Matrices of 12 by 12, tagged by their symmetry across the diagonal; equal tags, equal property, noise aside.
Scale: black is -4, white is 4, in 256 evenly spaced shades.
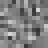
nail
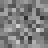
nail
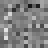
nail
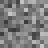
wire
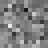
nail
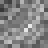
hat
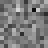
wire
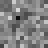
hat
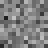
wire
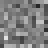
nail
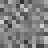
nail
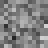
wire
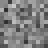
wire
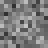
hat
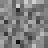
wire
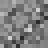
hat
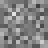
hat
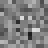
nail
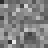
wire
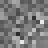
hat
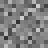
nail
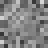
hat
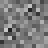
hat
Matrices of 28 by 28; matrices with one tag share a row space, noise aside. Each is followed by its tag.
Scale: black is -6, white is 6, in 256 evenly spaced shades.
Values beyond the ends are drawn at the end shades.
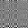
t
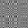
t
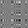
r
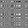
r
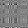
t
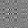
t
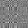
t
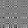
t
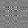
t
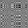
r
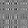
t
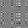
r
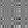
r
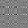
t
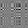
r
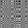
r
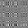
t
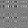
t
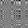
r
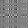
t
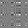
r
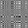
r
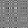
t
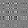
t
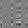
r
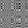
r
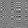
r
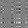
r
